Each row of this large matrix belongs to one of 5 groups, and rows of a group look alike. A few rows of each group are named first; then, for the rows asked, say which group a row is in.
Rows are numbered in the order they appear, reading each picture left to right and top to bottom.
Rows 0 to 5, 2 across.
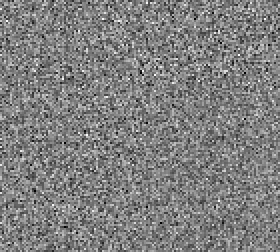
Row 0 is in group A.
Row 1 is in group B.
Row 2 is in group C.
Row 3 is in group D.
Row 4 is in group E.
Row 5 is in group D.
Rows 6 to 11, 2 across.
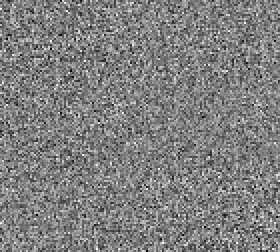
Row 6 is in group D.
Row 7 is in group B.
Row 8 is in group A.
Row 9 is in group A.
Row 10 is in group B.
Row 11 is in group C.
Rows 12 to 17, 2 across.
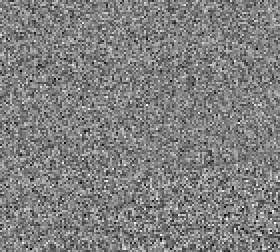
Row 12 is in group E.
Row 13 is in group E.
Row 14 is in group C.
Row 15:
A
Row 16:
C
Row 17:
C
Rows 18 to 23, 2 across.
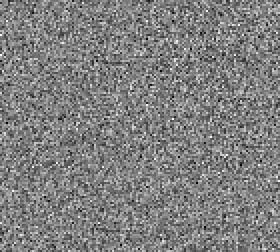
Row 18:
B
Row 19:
D
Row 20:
D
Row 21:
B
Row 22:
B
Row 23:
C
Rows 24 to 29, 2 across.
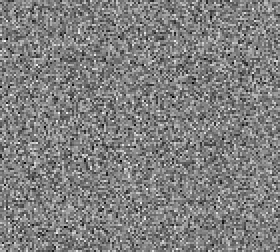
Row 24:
D
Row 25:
E
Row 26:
B
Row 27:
D
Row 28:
E
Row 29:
D
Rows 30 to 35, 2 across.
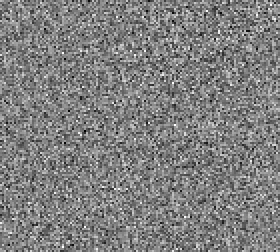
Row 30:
C
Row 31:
D
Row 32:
C
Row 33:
E
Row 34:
A
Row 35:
D
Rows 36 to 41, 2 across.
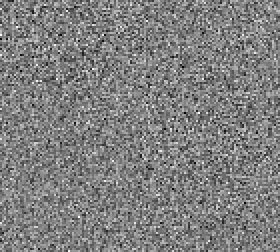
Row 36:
D
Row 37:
A
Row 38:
D
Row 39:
B
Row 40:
B
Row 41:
D
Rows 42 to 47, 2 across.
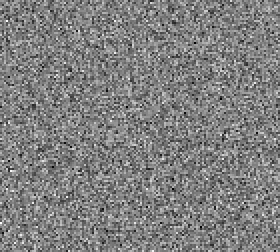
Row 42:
A
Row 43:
E
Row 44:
E
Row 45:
C
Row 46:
B
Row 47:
D
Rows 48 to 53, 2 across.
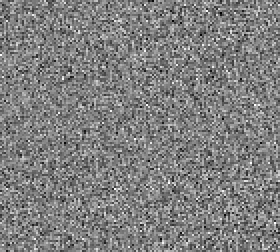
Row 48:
A
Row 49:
D
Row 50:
C
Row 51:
A
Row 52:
A
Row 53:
C
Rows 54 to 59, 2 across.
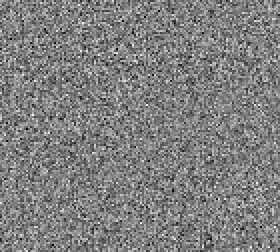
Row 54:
C
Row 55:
E
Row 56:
D
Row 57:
A
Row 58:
B
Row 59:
A
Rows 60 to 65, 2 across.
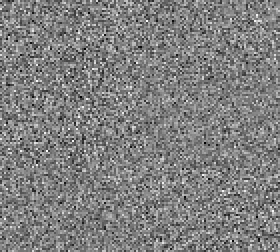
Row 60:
D
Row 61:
A
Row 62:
D
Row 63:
C
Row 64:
D
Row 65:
C
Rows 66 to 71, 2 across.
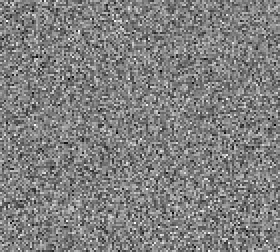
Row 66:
A
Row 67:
E
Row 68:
E
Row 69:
B
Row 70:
E
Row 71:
B
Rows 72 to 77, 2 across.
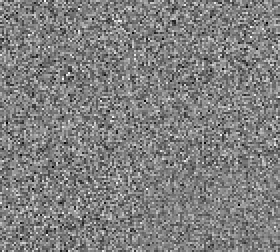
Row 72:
A
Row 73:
E
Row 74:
E
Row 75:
C
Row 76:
D
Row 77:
A
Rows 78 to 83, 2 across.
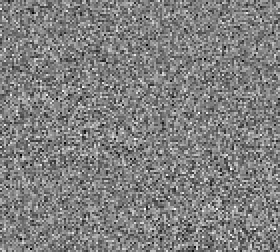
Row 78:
D
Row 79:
C
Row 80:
C
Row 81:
B
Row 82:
C
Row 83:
E
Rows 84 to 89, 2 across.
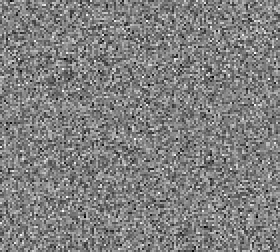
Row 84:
E
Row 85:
A
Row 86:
C
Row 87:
A
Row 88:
B
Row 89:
E
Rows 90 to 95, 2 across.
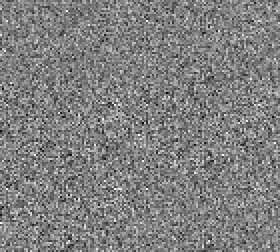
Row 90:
D
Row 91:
A
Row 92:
A
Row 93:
A
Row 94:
A
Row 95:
A
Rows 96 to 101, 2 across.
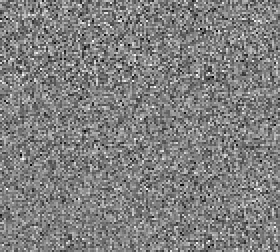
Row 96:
C
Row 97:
A
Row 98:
C
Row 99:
B
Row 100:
A
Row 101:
A
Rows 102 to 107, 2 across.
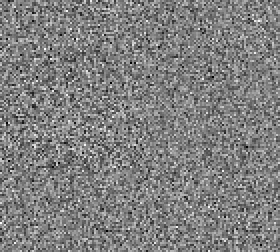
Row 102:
D
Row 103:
A
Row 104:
E
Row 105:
B
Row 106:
B
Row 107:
B
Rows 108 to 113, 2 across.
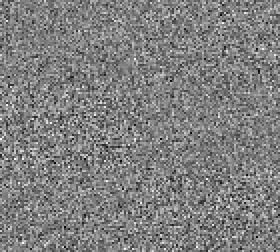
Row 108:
A
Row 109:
C
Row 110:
B
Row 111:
D
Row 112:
C
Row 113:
D
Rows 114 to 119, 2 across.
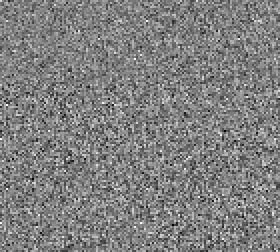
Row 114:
A
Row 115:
A
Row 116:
A
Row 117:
C
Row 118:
A
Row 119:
A
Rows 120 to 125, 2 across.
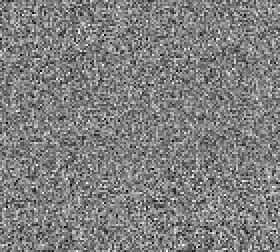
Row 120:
D
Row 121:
D
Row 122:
D
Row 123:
D
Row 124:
E
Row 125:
E
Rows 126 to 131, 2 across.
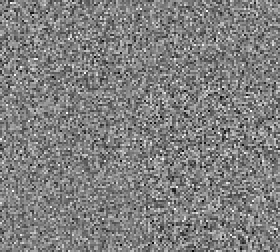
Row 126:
B
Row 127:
D
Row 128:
B
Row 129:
C
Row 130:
B
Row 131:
E
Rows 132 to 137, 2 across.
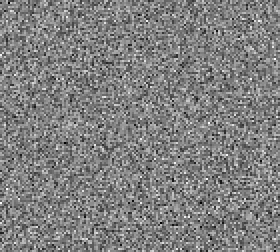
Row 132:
B
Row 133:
A
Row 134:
E
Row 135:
B
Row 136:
B
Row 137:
D
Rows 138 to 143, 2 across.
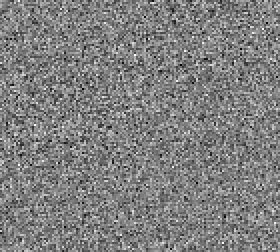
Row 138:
C
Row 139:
E
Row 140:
E
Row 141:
D
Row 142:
C
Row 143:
C
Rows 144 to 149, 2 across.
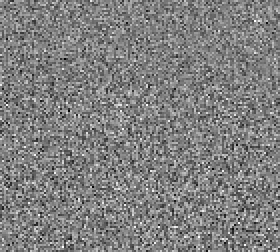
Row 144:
E
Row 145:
A
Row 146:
A
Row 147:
B
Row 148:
A
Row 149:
B
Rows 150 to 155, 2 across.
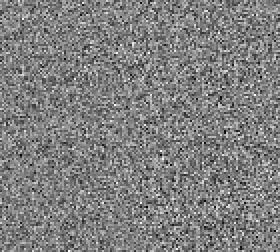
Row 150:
C
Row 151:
B
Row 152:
E
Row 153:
C
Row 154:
D
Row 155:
D
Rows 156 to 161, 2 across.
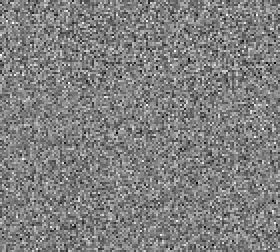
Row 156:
B
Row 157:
B
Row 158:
C
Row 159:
A
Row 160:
D
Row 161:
C
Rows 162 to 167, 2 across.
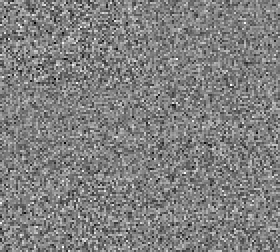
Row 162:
E
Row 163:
B
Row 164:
C
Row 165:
E
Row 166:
B
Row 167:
E
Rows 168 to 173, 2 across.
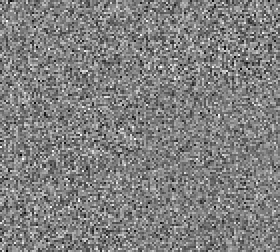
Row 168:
B
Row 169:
B
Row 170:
C
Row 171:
A
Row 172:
B
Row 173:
D
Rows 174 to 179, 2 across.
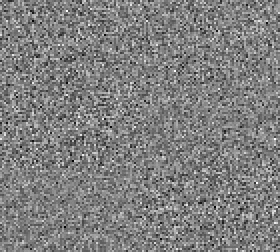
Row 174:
D
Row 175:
A
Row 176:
D
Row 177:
C
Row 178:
C
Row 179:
D
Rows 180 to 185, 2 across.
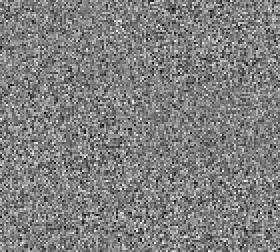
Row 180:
A
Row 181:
E
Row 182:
B
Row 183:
D
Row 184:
C
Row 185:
B
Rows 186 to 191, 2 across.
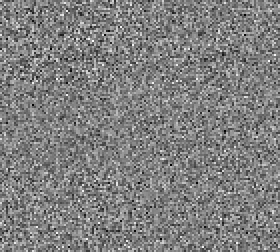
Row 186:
D
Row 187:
D
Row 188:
D
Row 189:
C
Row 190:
B
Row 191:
C
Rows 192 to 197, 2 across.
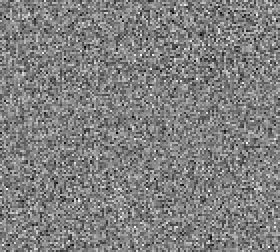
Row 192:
C
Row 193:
D
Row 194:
C
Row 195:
B
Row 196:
A
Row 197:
A
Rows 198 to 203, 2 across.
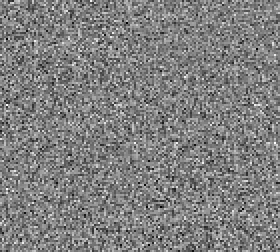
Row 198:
E
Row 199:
C
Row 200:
A
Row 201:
A
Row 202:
B
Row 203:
E
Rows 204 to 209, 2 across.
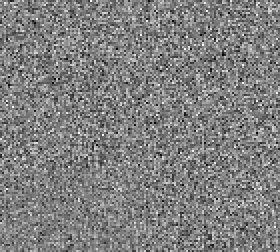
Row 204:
E
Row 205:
D
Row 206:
B
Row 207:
C
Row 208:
A
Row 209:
A
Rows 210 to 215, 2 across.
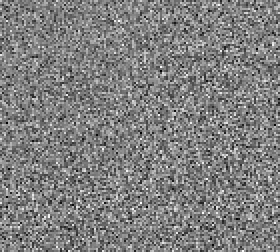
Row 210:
A
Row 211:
C
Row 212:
D
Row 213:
B
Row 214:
D
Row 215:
D
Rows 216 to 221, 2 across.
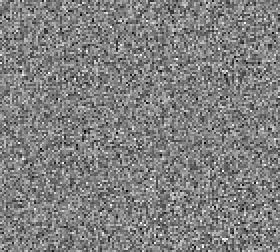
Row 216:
C
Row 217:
B
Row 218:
C
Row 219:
C
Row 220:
E
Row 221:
B
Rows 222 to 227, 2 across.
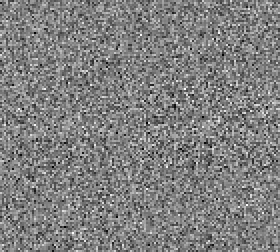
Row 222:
B
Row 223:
D
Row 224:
E
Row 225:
E
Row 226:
E
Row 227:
A
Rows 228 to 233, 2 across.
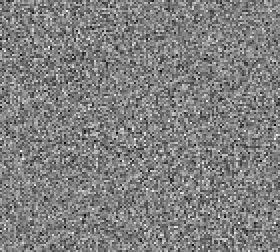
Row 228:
D
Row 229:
E
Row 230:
C
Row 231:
B
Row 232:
C
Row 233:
B
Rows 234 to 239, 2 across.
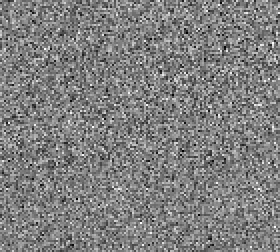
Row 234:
D
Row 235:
C
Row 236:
E
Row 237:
A
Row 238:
A
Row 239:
A
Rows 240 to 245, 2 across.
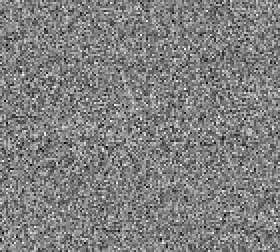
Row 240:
C
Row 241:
D
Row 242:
E
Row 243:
D
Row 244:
B
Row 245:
C
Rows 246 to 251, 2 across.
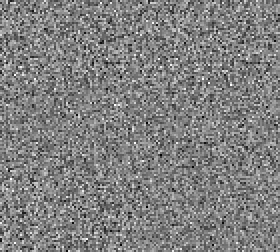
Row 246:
B
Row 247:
B
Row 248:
A
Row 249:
E
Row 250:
B
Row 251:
D
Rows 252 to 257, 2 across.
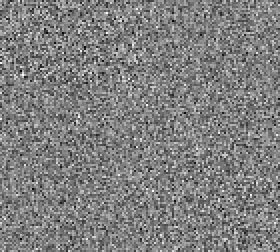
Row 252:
C
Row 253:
D
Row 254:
D
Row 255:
B
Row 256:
D
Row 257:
B
